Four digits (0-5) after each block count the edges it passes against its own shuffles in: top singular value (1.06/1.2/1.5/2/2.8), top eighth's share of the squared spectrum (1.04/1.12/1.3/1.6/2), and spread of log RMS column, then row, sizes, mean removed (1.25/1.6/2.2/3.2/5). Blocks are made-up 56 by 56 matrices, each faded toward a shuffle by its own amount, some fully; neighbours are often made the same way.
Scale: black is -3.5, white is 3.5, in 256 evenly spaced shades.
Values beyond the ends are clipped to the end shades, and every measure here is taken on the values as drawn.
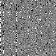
2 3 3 0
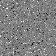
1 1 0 0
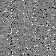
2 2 1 0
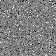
0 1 0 0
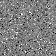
0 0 0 0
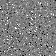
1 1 1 0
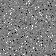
0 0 0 0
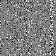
2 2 3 0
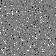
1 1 0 0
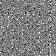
2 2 2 0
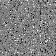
0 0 1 0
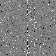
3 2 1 0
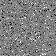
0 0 0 0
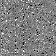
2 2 2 0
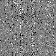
2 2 2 0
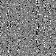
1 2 2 0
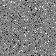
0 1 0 0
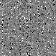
2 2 2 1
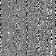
2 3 4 0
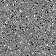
0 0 0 0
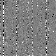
3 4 3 0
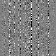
3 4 4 0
